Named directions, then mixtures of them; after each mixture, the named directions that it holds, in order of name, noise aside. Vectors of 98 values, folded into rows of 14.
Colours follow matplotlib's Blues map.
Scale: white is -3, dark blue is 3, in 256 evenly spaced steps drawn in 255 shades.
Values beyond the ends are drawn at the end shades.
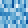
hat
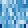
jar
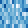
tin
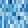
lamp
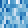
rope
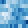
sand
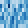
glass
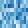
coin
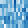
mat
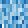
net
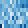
jar, net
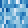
rope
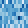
lamp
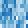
coin, jar, sand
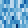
coin, glass, net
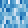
rope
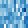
mat, tin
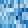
coin, sand, tin
